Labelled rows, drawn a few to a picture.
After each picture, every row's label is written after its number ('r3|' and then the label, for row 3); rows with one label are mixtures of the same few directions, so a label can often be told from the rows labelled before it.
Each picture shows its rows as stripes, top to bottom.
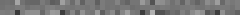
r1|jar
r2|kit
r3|jar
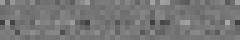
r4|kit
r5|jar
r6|jar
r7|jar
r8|kit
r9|kit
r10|jar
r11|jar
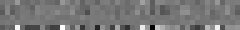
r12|jar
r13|kit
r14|kit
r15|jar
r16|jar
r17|jar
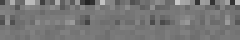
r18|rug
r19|jar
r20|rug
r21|kit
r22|kit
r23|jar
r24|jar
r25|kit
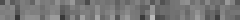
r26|kit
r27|jar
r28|jar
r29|jar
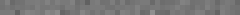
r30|kit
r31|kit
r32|jar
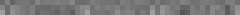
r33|kit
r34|kit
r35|kit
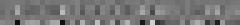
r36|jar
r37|jar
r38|jar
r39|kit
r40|jar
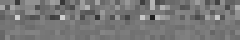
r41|jar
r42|kit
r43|rug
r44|jar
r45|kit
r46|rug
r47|rug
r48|kit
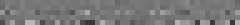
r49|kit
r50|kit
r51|kit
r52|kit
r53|rug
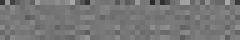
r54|kit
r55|kit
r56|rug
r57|rug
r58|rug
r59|kit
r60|kit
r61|kit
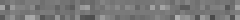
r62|rug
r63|kit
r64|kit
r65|rug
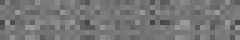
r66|kit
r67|jar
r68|jar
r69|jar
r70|kit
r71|rug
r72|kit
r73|rug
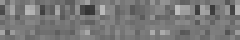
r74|kit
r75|rug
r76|rug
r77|jar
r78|rug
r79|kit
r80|kit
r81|rug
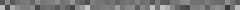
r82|kit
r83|kit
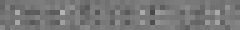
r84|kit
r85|kit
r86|jar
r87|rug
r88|jar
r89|kit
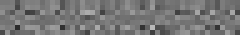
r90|jar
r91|jar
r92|rug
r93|rug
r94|jar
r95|jar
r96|kit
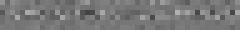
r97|kit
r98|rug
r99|rug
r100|jar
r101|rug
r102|jar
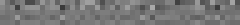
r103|rug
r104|jar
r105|jar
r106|jar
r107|jar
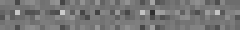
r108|jar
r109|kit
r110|jar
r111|kit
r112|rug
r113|jar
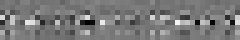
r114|jar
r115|rug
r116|kit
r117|kit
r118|rug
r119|rug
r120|kit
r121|kit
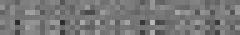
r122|jar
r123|kit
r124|rug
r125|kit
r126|jar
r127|rug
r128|jar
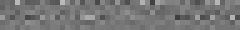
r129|jar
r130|kit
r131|jar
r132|rug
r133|rug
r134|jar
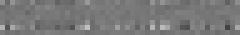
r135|kit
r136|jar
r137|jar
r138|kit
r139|kit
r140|kit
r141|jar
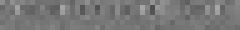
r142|kit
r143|jar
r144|jar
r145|kit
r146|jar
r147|jar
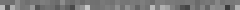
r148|jar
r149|kit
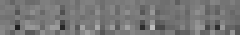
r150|rug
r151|jar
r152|jar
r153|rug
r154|jar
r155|jar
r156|rug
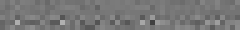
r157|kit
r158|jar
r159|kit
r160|jar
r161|jar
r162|rug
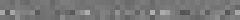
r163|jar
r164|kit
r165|kit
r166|jar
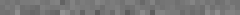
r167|jar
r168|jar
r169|jar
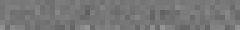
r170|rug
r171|rug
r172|kit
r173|kit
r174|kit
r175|kit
